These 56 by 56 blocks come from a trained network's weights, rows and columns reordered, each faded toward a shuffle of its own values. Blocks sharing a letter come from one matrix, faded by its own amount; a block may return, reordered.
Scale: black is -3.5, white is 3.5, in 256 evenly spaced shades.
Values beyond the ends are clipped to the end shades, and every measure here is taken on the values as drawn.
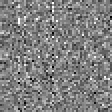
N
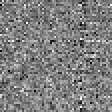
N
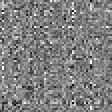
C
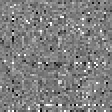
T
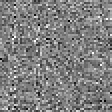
N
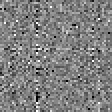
N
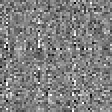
C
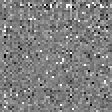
T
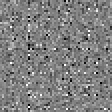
T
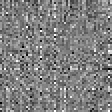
C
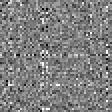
C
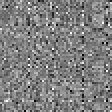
C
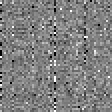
C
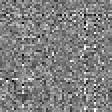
C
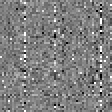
C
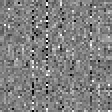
C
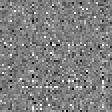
T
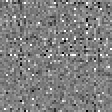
T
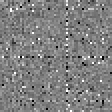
T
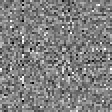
N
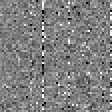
C
